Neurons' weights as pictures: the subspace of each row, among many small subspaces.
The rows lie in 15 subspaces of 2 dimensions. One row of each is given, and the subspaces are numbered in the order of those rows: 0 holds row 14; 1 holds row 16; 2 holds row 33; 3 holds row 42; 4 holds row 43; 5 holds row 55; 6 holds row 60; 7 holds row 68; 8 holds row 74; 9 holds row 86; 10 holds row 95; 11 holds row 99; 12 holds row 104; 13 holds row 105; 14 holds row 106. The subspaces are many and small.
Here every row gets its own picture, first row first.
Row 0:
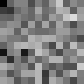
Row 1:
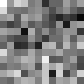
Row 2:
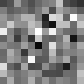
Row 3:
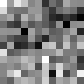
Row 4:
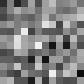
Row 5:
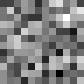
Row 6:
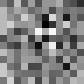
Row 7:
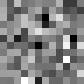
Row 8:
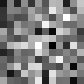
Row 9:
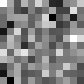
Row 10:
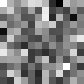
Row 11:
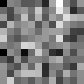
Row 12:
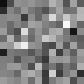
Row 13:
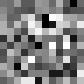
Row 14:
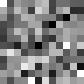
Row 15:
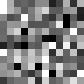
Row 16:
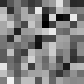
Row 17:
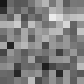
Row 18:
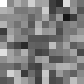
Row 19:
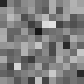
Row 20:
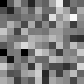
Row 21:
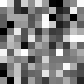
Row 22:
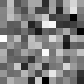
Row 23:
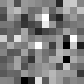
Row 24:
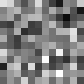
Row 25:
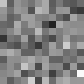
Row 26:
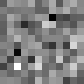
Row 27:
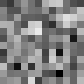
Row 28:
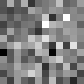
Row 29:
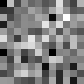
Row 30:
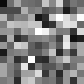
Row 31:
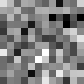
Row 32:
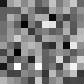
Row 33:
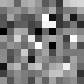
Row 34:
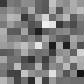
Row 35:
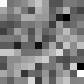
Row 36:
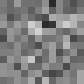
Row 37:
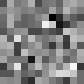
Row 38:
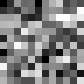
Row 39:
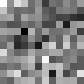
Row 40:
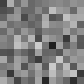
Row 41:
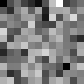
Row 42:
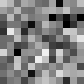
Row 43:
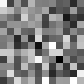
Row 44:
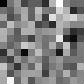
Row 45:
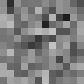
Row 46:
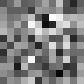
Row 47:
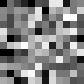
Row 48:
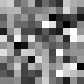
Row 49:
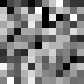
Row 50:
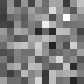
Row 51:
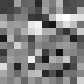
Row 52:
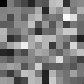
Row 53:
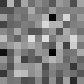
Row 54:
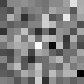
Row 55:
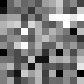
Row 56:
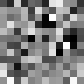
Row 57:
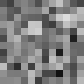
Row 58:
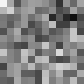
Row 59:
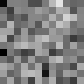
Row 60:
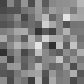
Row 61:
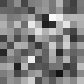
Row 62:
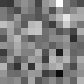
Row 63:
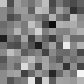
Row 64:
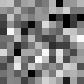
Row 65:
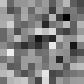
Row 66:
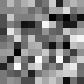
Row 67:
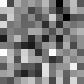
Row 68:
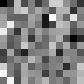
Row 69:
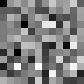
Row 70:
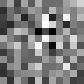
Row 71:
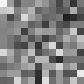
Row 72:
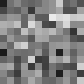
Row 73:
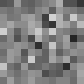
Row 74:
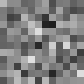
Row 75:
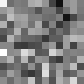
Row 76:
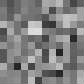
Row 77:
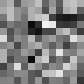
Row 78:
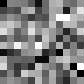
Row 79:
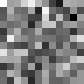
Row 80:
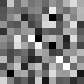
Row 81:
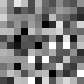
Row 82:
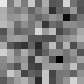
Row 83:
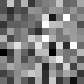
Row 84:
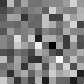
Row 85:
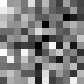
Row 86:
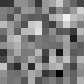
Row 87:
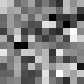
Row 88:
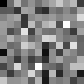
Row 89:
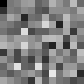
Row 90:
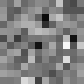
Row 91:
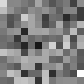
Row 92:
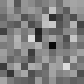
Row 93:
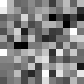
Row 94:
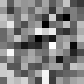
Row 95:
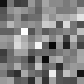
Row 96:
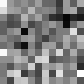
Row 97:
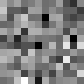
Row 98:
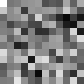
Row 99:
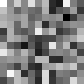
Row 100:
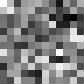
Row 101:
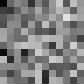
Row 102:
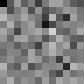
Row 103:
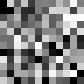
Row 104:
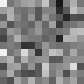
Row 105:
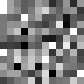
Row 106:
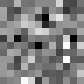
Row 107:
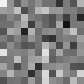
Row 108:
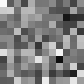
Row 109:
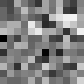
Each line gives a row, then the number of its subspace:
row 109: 0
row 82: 11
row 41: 11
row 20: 6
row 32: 3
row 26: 3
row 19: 8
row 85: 6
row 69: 3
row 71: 2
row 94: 1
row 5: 9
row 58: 2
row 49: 1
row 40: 4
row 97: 14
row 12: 13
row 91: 5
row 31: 3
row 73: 2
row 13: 5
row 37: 13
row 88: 3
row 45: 1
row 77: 8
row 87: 13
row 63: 0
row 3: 10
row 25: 0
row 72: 5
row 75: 7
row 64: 3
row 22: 0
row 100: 2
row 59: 7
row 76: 9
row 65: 1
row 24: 9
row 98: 14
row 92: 4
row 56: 12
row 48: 13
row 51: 8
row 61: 5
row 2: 2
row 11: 12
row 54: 2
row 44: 12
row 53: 12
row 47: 1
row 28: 7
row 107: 3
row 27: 9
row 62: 9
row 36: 8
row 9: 7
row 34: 8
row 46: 5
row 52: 1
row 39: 10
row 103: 4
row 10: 11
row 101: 6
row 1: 10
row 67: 12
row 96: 5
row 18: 11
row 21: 7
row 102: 11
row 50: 11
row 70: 6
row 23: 14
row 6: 6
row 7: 14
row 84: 4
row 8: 11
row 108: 4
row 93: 13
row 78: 0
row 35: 0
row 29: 12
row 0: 6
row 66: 3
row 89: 13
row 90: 14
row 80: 4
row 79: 1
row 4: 10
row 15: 13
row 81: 10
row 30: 14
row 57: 9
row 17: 10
